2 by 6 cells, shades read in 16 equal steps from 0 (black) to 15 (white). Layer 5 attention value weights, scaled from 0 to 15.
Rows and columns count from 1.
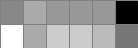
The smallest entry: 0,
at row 1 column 6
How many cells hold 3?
0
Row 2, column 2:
10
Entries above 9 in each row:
1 5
